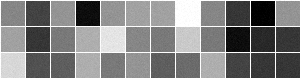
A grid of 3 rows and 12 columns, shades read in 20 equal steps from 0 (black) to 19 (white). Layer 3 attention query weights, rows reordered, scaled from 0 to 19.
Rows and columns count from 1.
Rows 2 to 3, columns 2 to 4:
4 9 13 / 6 7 13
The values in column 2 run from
4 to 6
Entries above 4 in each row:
9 8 10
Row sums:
106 106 103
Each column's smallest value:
10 4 7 1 9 10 7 8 9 1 0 4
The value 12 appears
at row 1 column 6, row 1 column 7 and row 2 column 1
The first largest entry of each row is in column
8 5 1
